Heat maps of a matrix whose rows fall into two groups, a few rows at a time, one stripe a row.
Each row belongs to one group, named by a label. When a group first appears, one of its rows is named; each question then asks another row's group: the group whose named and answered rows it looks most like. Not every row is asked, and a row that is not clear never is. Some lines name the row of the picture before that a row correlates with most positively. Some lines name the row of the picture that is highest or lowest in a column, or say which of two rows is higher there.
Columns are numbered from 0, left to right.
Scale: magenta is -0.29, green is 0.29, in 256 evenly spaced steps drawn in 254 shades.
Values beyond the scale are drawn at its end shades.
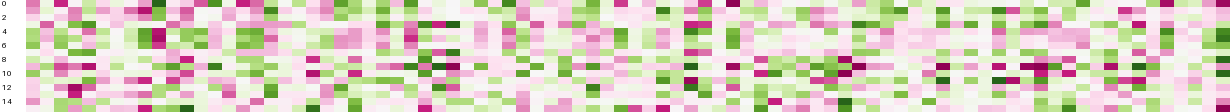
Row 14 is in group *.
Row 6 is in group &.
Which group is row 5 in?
&
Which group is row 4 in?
&
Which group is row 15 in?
*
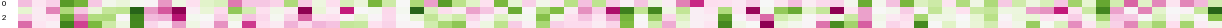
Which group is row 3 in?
*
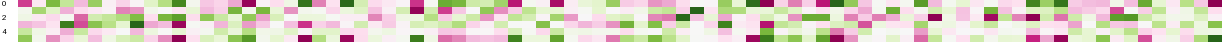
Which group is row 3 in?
*
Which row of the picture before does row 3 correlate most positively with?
2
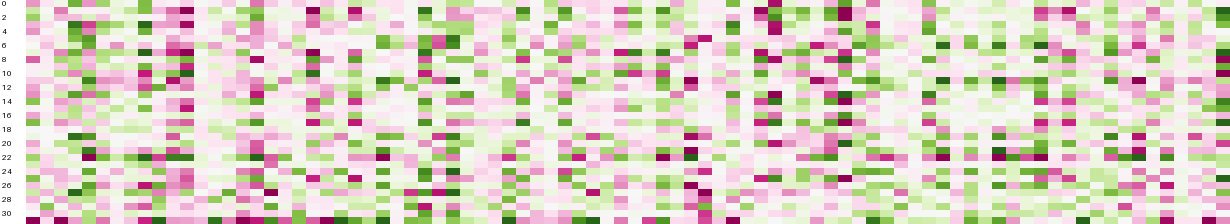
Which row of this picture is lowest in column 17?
27
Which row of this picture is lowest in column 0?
31
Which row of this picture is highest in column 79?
22
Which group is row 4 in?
*
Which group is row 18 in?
&
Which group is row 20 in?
*
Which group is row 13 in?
*
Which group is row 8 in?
*
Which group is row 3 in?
*
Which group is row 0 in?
*
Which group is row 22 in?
&
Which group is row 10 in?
*
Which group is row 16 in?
*
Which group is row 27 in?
&
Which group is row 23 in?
&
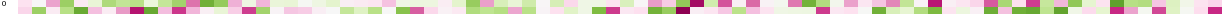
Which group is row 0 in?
&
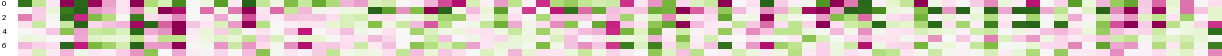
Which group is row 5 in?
&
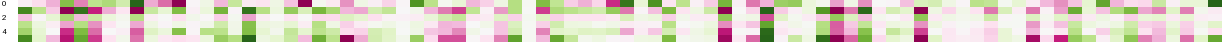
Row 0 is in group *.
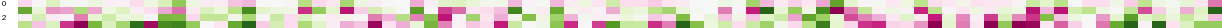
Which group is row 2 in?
&
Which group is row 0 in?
*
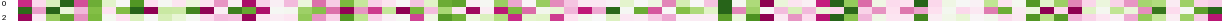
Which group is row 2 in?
*
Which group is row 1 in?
&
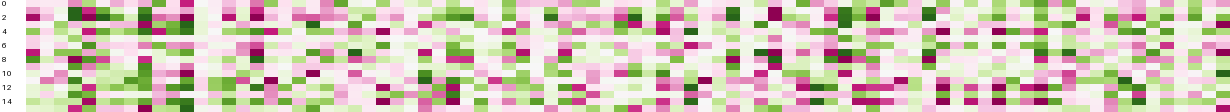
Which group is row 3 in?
*
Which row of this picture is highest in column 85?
10
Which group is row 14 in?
&
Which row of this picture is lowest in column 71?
12
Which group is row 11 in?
&
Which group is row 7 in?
*
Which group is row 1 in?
*
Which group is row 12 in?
&
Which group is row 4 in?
&
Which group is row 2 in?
*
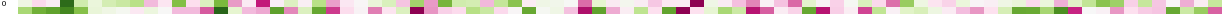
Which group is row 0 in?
&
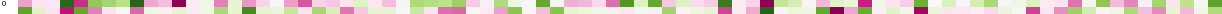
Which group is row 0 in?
*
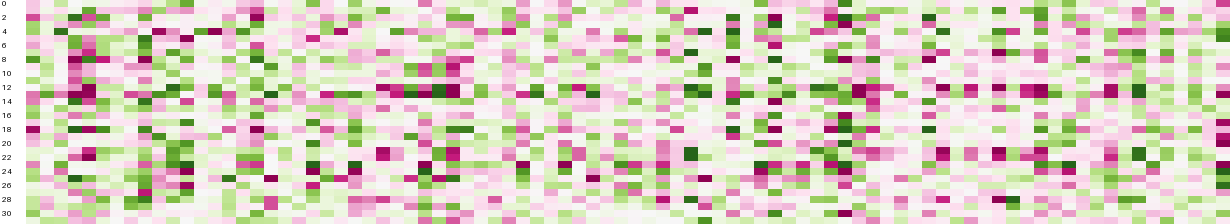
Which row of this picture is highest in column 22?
13
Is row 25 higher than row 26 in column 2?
Yes
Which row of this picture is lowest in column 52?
24
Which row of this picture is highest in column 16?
8
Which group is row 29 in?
&
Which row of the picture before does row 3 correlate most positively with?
1
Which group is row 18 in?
*
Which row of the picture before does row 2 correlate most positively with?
0
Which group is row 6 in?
*
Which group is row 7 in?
&
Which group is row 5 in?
*
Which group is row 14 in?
*
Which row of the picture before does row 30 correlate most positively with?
1
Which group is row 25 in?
&
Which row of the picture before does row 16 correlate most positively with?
1
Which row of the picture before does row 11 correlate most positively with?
1
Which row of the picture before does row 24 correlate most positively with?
1
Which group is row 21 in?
&
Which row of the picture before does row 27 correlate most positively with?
1
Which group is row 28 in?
&
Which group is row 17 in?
*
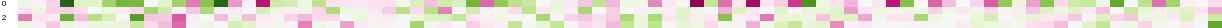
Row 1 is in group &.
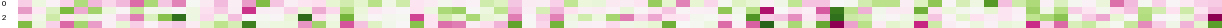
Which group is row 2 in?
*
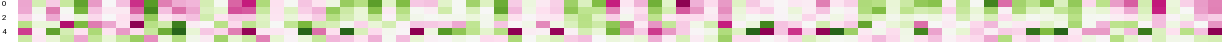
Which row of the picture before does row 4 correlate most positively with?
2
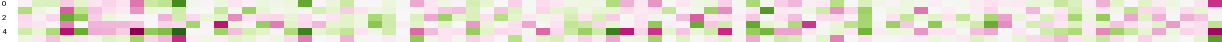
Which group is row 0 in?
*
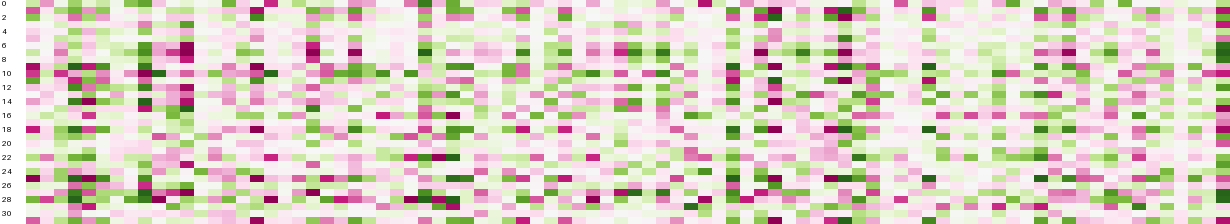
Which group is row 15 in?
*
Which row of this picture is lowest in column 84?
10
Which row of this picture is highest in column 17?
10
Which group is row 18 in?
*
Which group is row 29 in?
&
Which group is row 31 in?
*
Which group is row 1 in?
*
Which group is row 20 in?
*
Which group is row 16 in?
&
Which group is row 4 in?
*
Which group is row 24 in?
&
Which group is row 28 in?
&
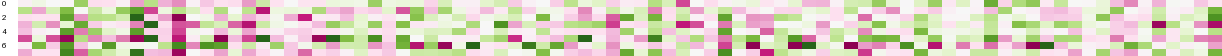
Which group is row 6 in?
&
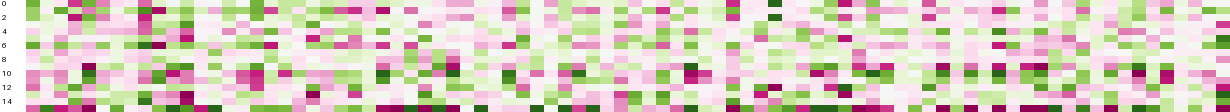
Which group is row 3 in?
*
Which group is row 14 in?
*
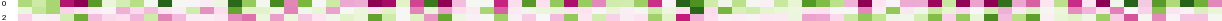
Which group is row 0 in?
&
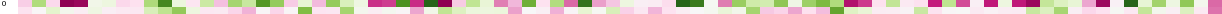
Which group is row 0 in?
&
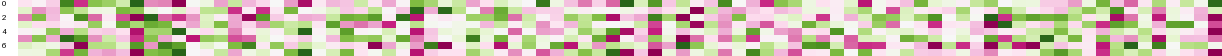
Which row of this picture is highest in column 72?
2
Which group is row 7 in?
*
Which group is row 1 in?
&
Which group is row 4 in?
*
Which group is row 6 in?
&
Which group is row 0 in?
*
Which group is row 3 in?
&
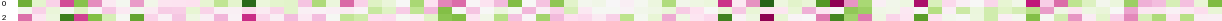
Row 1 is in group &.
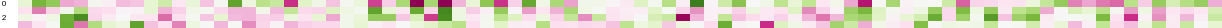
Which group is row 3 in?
*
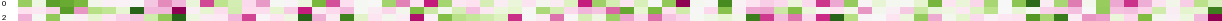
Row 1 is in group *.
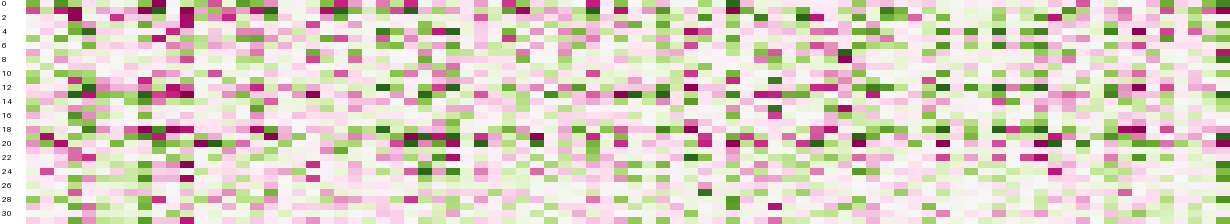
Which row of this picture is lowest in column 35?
1
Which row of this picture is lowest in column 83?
4
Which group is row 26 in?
&
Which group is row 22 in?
&
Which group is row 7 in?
*
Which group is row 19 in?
&
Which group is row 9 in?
&
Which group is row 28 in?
&
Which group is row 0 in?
&
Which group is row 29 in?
*
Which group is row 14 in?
&
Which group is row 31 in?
*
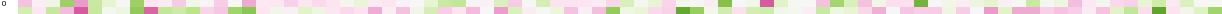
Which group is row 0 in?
*
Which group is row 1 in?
&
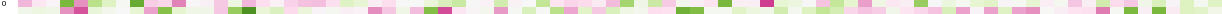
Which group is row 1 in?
&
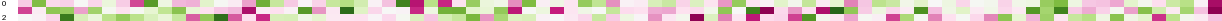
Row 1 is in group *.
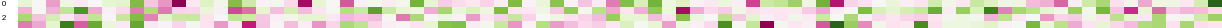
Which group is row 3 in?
*
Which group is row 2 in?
&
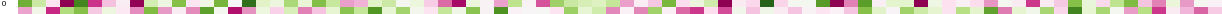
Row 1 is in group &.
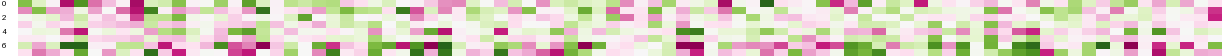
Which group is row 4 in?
&
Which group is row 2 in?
*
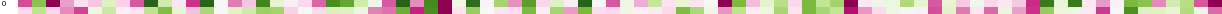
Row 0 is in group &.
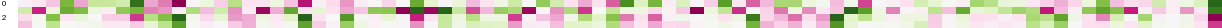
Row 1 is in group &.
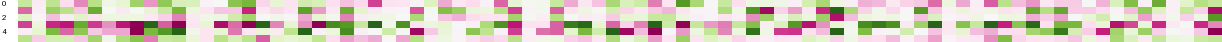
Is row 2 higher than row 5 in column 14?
No
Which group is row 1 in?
*
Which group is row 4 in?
*
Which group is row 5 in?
&
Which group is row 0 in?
&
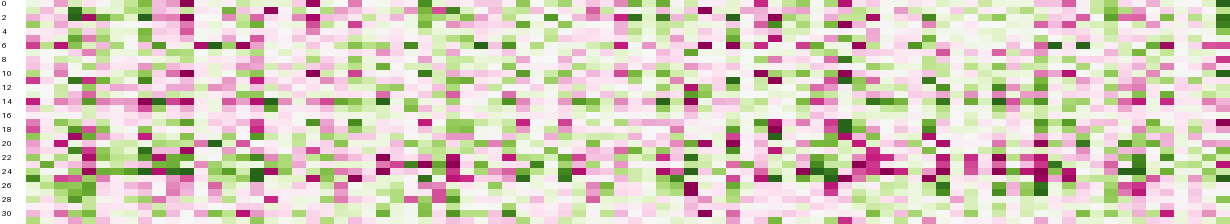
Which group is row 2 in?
*
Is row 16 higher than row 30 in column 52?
Yes
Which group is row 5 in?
*
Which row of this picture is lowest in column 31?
25
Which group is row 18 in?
*
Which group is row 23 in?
&
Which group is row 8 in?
*
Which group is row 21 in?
*
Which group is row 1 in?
&
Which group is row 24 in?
&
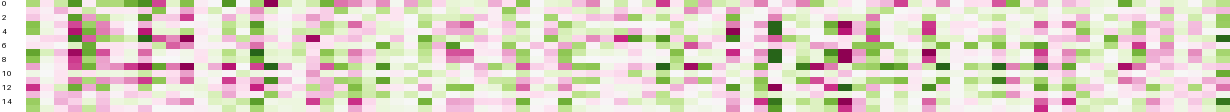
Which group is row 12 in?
*
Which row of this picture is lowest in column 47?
9
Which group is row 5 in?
*
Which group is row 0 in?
&
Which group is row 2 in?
*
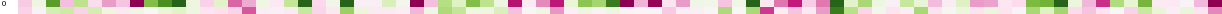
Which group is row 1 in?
*
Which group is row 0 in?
*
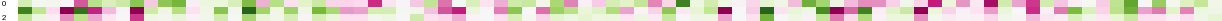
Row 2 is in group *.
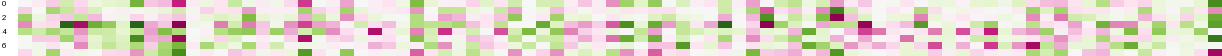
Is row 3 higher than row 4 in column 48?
No
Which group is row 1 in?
*
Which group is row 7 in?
*
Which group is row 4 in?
&
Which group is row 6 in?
&
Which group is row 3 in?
*
